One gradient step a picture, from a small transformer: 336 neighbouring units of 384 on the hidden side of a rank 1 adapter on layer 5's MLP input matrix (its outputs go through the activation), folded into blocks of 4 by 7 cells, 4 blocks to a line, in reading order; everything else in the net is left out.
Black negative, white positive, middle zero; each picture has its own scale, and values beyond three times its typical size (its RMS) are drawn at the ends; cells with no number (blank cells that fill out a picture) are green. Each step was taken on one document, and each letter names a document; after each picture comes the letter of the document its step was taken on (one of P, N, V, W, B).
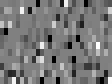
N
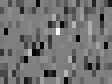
N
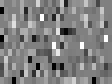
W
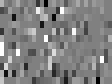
W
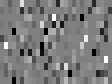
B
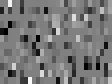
N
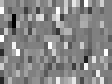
W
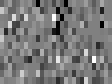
W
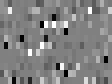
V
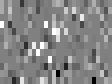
V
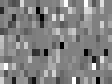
W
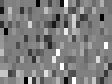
N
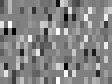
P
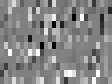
B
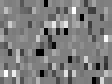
P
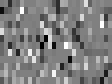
P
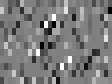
B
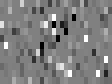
V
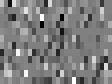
W
